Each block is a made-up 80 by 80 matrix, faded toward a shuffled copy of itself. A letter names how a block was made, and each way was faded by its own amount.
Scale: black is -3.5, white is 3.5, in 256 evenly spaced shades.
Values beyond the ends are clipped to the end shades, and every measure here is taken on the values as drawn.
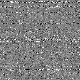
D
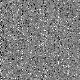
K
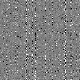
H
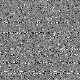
D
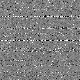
D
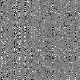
H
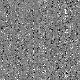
K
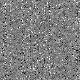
K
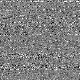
D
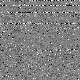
D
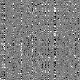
H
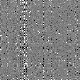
H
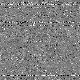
D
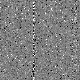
K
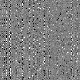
H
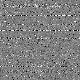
D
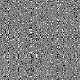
H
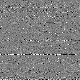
D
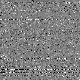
D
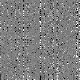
H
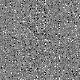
K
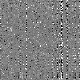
H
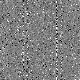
K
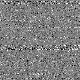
D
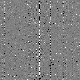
H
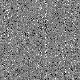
K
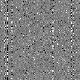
H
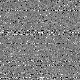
D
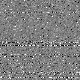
D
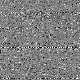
D
